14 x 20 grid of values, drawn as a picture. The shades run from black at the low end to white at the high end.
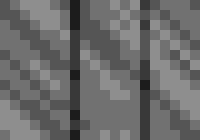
Slope: none. Ninth with the lowest average: top middle. Odd lines: columns 8 and 15. Average level on the scale: 40%.
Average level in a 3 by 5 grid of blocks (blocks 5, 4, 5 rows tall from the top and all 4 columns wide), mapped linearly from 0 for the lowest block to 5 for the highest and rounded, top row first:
32243 | 31425 | 50424
